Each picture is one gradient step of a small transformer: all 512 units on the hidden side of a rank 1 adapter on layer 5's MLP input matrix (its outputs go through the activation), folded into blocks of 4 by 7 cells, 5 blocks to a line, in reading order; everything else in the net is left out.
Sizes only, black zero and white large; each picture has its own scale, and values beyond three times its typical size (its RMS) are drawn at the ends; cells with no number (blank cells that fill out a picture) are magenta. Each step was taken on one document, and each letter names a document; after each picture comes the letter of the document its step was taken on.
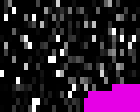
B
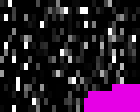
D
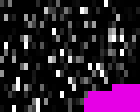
D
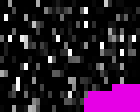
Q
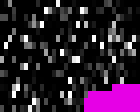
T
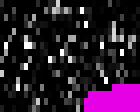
D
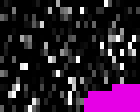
T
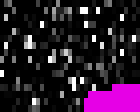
B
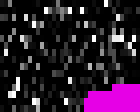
T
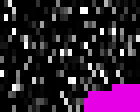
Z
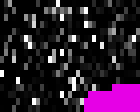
B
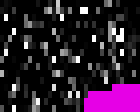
T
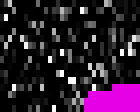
Z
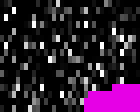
Q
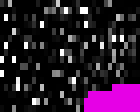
D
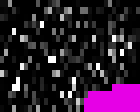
T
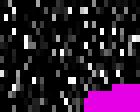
Z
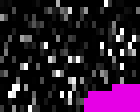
T
